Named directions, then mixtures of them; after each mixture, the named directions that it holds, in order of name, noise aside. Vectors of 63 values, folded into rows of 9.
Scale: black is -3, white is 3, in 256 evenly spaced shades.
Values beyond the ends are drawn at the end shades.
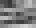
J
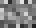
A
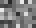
A, J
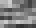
J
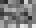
A, J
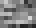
A, J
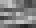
J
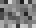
A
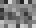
A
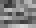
J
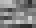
J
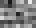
A, J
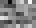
A, J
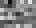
A, J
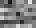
A, J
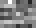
A, J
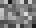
A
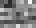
A, J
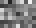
A, J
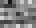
A, J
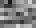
A, J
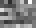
A, J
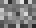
A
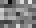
A, J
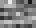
A, J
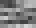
J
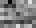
A, J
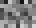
A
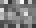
A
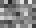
A, J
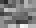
A, J
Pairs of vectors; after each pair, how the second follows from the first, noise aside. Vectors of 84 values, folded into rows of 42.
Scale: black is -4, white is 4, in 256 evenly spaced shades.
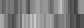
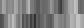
negated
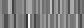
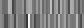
copied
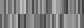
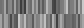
negated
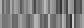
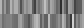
copied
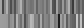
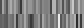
negated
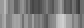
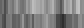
negated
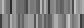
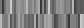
negated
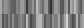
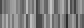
negated
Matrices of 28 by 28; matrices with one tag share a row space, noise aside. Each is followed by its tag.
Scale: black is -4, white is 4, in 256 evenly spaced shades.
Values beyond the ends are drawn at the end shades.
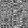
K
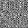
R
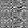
K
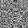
K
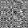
K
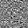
K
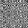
R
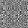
R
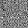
R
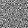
R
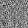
R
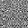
R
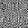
R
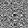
K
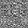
K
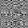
K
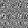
R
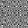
R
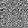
R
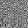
R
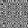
R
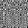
R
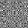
R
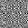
R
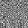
R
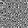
R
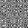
R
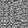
K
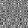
R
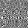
R
